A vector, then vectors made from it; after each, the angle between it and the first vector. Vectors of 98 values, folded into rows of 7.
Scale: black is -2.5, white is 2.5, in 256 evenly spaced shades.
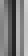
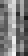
nearly opposite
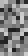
orthogonal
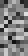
orthogonal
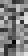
partly aligned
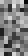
orthogonal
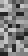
orthogonal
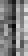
nearly parallel
